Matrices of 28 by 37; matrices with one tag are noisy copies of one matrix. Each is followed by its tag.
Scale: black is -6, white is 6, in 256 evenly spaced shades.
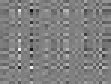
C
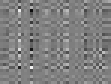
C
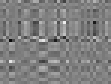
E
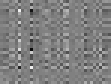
C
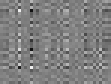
C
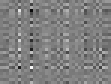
C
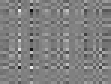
C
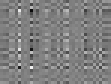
C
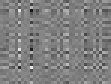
C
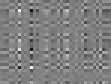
C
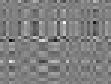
E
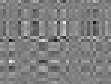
E
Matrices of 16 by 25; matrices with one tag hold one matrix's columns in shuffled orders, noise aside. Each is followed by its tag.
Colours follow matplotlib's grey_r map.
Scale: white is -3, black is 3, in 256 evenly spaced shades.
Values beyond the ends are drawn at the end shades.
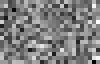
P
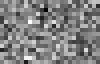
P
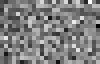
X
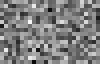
P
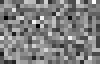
X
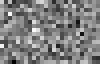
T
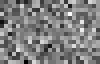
T
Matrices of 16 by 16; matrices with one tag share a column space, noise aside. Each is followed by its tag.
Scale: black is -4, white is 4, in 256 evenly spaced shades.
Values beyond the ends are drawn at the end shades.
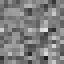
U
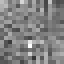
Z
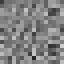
U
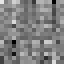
Z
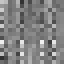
Z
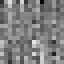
Z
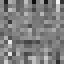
Z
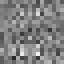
U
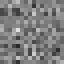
U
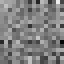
Z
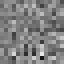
U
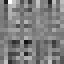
Z
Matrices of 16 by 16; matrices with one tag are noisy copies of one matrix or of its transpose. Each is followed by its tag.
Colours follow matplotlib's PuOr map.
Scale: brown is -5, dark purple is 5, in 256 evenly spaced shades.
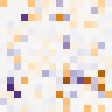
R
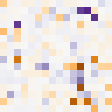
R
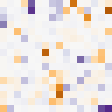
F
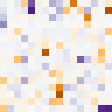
F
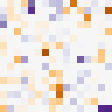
F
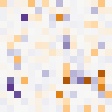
R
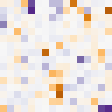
F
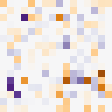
R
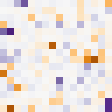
F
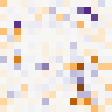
R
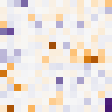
F
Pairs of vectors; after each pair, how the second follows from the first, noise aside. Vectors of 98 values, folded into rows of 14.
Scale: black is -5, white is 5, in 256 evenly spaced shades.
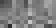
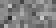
shuffled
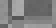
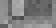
copied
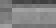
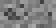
shuffled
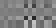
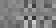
copied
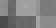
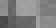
copied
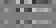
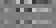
copied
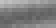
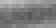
copied
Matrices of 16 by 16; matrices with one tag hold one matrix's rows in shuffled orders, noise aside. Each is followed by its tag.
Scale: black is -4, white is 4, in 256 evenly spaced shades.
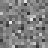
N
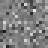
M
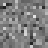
M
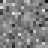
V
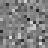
N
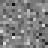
V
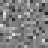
V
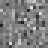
N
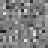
M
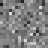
N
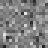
M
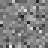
N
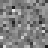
V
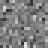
M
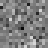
N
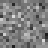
V
